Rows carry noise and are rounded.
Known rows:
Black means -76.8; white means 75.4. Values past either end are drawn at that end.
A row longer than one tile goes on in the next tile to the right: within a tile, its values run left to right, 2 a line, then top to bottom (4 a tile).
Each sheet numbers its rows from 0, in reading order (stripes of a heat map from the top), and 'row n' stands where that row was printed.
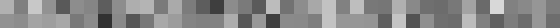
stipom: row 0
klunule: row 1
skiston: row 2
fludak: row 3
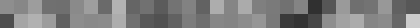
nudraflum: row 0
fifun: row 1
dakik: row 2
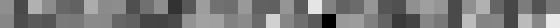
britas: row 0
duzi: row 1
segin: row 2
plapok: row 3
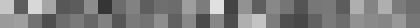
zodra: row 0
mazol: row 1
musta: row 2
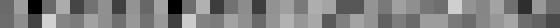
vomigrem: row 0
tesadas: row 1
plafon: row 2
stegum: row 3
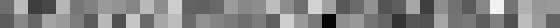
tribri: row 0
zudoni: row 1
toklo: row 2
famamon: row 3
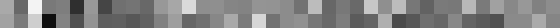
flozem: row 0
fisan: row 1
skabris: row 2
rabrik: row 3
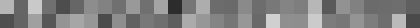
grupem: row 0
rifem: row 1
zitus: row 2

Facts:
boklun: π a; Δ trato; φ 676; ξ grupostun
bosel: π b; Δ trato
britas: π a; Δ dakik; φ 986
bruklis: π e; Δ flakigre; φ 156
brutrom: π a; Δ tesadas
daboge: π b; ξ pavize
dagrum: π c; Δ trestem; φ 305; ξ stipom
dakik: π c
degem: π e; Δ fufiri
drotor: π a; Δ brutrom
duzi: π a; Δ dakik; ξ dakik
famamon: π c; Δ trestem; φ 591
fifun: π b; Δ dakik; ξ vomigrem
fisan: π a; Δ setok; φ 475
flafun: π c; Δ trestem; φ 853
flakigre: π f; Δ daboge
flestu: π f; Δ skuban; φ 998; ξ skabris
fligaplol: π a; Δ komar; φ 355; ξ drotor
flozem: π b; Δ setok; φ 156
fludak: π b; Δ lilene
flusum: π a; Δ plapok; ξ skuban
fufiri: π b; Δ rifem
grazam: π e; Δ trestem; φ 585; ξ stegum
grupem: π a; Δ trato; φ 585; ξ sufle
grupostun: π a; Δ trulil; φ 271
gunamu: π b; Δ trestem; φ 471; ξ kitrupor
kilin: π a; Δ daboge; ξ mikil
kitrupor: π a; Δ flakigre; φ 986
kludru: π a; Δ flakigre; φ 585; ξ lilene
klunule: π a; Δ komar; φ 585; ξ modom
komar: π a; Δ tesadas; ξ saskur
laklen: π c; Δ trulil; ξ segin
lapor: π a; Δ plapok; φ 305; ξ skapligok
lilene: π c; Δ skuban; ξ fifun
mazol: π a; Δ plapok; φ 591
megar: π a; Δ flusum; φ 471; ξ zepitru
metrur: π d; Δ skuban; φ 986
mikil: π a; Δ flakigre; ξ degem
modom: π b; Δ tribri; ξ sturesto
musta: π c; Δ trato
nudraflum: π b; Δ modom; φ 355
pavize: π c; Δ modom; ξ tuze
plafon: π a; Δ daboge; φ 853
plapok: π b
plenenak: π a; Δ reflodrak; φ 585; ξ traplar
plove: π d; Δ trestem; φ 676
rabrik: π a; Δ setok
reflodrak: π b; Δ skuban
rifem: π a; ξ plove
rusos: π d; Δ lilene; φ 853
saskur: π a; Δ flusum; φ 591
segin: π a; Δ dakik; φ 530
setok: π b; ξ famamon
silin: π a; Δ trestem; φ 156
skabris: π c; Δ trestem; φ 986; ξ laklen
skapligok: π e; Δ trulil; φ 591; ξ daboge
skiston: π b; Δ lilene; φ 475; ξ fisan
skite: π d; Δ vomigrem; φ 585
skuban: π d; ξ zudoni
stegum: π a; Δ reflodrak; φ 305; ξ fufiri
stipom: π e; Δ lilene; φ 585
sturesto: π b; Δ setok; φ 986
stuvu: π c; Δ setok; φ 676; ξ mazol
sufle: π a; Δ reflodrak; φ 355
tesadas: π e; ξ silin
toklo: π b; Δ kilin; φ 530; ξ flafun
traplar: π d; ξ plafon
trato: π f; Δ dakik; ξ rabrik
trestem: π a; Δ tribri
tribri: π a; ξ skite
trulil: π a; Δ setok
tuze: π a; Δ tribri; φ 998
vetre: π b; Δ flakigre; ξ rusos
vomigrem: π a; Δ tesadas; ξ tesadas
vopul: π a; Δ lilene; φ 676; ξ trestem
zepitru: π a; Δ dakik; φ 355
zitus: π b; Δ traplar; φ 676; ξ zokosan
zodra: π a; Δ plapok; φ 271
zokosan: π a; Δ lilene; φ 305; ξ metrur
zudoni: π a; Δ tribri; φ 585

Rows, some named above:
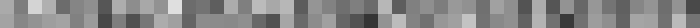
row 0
rusos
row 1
flafun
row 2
megar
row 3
sufle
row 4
zepitru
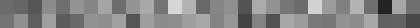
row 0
drotor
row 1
rusos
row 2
zokosan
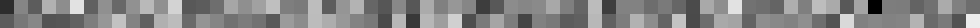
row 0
skapligok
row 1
grazam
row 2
vopul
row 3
kludru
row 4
boklun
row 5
flafun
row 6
flakigre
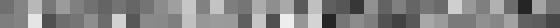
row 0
stuvu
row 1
skiston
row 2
bruklis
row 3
zokosan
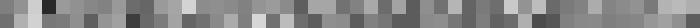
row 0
plove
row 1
fisan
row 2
metrur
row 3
skabris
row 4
tuze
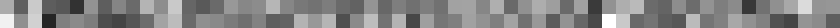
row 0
bruklis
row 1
zudoni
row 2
fligaplol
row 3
flestu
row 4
lilene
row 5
gunamu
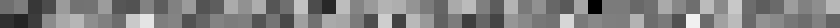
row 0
trato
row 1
kitrupor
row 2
trestem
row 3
sturesto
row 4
flakigre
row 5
zudoni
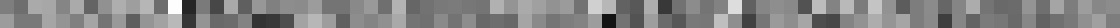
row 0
flestu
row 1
silin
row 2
nudraflum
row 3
pavize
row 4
grupostun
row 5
dagrum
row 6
plenenak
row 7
degem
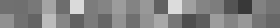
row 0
fludak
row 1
lapor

